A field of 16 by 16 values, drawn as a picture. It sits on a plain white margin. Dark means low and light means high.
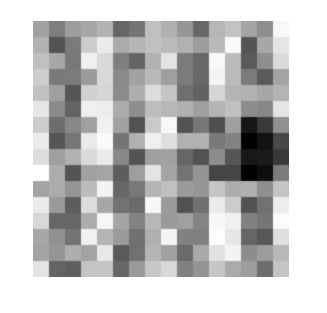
There is no seam. The ninth with the lowest average is the middle right. No single row or column stands out from its neighbours. An odd patch, lower than its surroundings, sits in the middle right. Stripes running up and down repeat 4 times from left to right.
